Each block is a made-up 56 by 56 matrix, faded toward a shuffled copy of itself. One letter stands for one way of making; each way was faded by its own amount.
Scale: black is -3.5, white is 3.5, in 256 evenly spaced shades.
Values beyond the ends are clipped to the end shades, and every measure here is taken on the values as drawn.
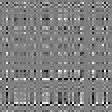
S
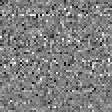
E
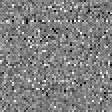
E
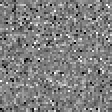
E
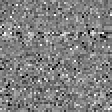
E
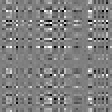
S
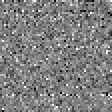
E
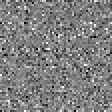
E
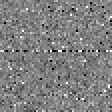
E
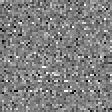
E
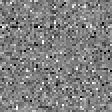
E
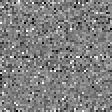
E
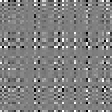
S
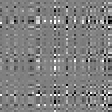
S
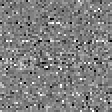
E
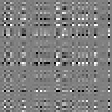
S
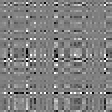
S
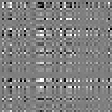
S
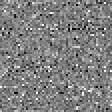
E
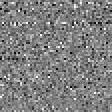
E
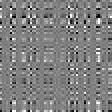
S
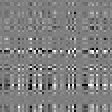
S
